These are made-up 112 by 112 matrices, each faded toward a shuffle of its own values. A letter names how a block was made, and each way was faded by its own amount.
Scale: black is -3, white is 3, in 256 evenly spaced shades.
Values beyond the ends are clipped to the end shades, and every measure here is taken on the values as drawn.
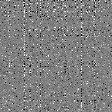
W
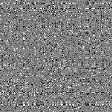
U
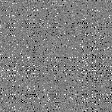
W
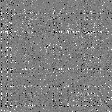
W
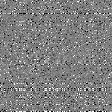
U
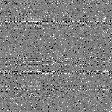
U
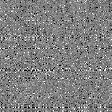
U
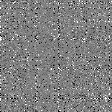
W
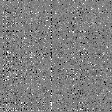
W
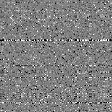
U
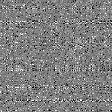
U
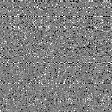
U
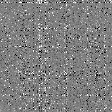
W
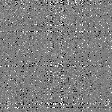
W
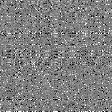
U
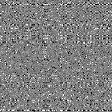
U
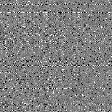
U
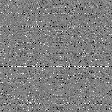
U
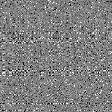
U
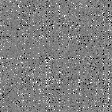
W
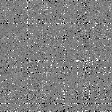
W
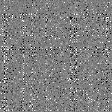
W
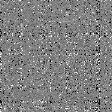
W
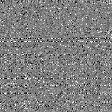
U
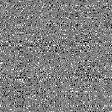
U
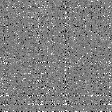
W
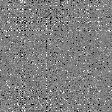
W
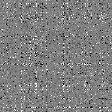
W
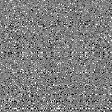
U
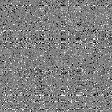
U
